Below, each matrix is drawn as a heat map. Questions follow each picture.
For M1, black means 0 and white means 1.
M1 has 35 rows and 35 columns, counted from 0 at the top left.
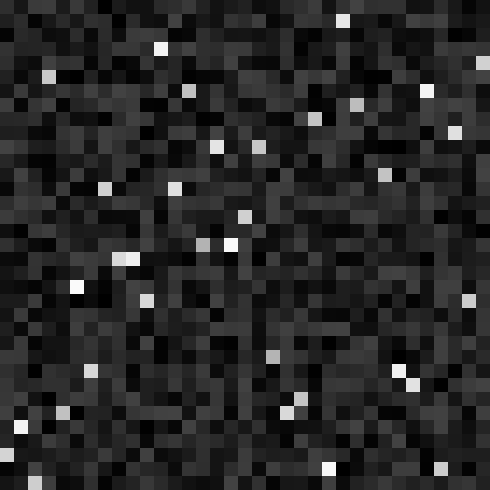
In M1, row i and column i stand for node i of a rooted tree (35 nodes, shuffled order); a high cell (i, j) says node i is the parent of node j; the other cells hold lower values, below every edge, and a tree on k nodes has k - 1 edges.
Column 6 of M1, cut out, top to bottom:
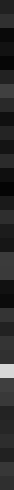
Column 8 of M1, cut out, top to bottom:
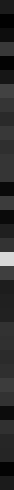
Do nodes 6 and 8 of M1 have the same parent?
no
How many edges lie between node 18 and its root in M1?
4
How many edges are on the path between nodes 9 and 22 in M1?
3
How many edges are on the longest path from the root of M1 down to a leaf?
9
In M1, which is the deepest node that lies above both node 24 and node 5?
6
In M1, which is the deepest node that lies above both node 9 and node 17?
10
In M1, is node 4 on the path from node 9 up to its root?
no
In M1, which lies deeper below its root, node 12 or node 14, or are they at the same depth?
node 14
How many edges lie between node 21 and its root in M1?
2
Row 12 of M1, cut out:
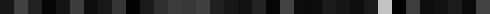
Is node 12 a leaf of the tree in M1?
no
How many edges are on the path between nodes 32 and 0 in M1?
1
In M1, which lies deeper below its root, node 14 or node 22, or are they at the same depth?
the same depth
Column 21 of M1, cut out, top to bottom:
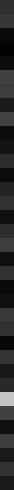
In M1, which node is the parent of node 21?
28
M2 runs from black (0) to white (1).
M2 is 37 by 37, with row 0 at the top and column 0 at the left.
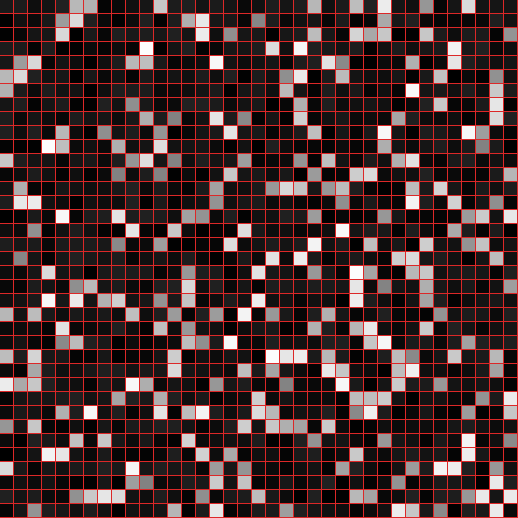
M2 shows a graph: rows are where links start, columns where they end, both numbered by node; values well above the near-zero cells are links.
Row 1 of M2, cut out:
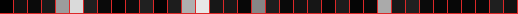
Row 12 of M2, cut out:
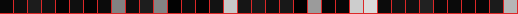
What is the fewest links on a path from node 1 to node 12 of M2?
4
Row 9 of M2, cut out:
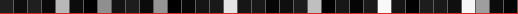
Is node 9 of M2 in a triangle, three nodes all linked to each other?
no
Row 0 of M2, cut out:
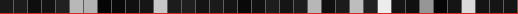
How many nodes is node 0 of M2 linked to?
8
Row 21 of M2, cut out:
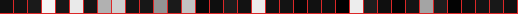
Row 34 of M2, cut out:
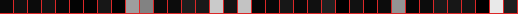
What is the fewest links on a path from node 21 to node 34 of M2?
3
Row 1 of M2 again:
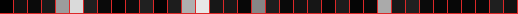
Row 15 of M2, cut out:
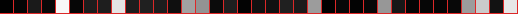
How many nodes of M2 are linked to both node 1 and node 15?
4
